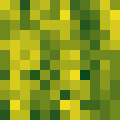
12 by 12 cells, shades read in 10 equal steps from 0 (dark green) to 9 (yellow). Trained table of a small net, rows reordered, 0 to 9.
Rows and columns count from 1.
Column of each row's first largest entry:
1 7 12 12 2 2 3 8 2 3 2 8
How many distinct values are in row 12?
7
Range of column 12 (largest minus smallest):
6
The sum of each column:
53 85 66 60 50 49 76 70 39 36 62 63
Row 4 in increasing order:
2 3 4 4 4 4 5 6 6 7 7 8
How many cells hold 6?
19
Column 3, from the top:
1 3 3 7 7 6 8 4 7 7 6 7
